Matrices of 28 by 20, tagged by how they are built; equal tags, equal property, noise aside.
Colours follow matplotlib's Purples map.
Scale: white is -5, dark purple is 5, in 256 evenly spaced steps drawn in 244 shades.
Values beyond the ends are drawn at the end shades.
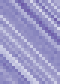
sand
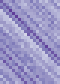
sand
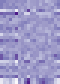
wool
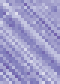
sand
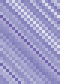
sand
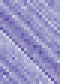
sand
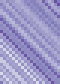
sand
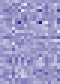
wool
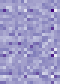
wool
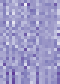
wool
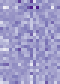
wool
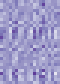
wool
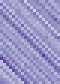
sand
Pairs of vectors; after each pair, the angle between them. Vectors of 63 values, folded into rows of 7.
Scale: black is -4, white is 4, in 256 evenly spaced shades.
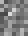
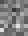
partly opposed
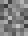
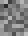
nearly parallel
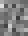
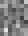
orthogonal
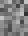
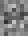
orthogonal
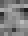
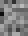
partly aligned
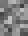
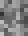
orthogonal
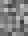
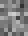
partly opposed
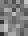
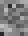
partly aligned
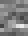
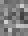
partly aligned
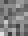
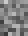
partly opposed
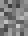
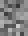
nearly parallel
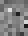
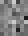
partly aligned
